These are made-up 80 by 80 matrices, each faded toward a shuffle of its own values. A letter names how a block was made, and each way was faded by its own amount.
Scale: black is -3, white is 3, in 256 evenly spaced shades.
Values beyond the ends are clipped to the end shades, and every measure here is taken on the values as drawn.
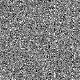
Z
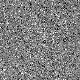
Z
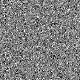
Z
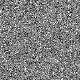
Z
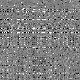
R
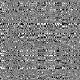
R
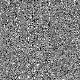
Z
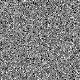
Z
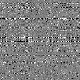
R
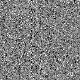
Z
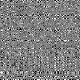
R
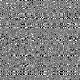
R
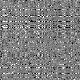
R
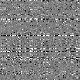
R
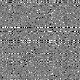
R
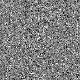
Z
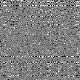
R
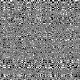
R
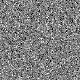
Z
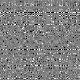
R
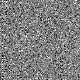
Z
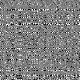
R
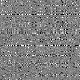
R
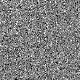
Z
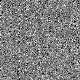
Z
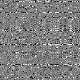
R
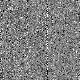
Z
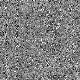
Z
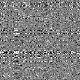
R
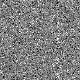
Z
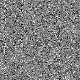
Z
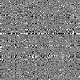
R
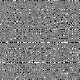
R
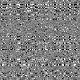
R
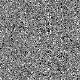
Z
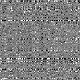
R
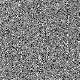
Z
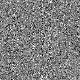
Z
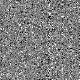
Z
